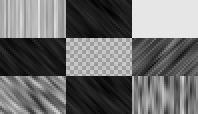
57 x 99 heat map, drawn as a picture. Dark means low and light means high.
The table splits into 3 rows of 3 panels. Panel 1,1: high, streaked downward. Panel 1,2: very low, slanting down to the right, faint in contrast. Panel 1,3: very high, flat. Panel 2,1: very low, slanting down to the right, faint in contrast. Panel 2,2: high, checkered. Panel 2,3: low, slanting up to the right. Panel 3,1: middling, slanting down to the right, strong in contrast. Panel 3,2: very low, slanting down to the right, faint in contrast. Panel 3,3: middling, streaked downward, strong in contrast.
